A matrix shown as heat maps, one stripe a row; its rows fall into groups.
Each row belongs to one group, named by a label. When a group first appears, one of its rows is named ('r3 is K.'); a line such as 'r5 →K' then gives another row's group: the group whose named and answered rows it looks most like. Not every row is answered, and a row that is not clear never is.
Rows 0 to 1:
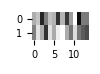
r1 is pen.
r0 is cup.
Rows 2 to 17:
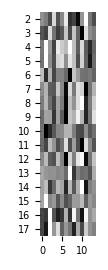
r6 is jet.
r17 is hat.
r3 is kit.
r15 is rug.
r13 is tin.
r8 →cup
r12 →cup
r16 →kit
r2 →kit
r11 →kit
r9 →cup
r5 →pen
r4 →pen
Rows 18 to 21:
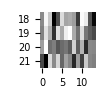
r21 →hat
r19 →pen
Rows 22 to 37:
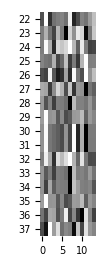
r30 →rug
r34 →jet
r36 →kit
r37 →hat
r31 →rug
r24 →pen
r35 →rug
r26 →kit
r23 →cup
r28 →jet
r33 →jet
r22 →tin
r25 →kit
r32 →pen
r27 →cup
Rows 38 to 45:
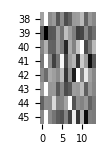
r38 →rug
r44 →tin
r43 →rug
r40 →cup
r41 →pen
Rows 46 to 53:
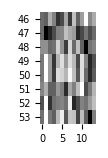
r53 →pen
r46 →kit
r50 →pen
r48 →cup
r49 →pen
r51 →cup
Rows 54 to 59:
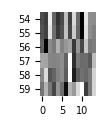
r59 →cup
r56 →hat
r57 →tin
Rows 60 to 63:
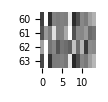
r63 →tin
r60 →tin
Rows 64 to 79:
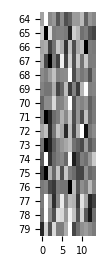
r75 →hat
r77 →pen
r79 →tin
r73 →hat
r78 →pen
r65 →jet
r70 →tin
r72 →cup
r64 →rug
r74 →tin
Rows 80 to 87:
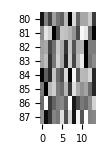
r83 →cup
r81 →pen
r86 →tin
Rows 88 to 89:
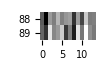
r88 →hat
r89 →hat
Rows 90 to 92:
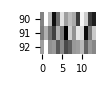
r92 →rug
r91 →cup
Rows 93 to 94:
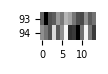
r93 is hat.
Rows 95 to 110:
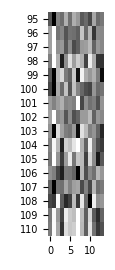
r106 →jet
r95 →hat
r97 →rug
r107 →hat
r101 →tin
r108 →kit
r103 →jet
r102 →rug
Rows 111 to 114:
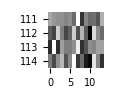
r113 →tin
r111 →tin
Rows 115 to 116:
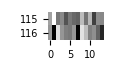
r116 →jet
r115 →rug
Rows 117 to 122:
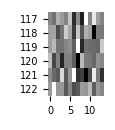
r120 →jet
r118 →cup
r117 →hat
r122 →rug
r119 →tin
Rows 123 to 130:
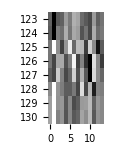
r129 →rug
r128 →rug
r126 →kit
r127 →kit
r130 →rug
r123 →hat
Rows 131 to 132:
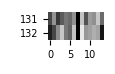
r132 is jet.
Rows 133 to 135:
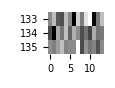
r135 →tin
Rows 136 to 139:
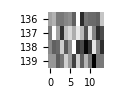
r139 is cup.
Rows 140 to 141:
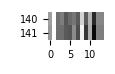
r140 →rug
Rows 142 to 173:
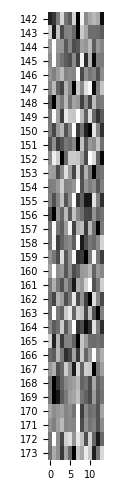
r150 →kit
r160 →rug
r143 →jet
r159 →kit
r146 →tin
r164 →kit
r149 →pen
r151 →jet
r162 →kit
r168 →hat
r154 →tin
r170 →tin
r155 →kit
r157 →pen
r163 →pen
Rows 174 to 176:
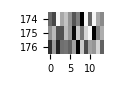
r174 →hat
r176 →jet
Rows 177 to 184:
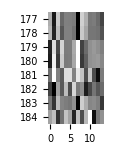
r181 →pen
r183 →jet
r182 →hat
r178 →jet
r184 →cup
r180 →tin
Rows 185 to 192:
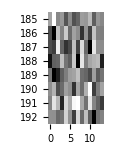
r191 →pen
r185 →rug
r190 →cup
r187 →kit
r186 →hat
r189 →hat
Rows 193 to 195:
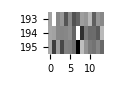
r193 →rug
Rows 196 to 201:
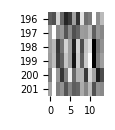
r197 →rug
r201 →rug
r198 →cup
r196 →kit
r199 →cup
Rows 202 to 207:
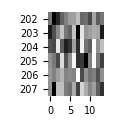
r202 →hat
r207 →jet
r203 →jet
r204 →kit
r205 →kit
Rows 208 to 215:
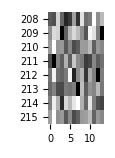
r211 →hat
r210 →rug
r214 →pen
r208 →kit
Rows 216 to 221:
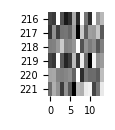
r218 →tin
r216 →kit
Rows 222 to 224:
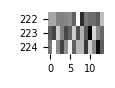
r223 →kit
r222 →tin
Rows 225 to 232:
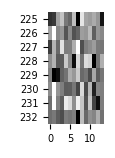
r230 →rug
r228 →cup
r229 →hat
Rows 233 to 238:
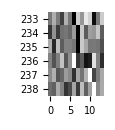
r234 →jet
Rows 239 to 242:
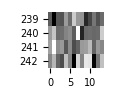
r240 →tin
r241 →rug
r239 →hat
